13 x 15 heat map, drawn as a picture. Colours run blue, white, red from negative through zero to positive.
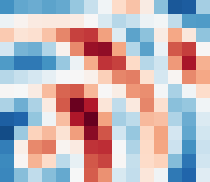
The centre is the ninth with the highest average. On average the colour sits 50% of the way up the scale. No overall slope runs across the table. Concentric rings centre on the bottom left.
